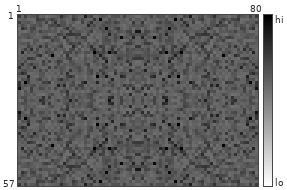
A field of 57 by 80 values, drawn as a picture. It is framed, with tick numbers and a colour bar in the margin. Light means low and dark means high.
Slope: none. Histogram: skewed, a long tail of high values. Seam: none. Mirror symmetry: left to right and top to bottom. Grain: fine.
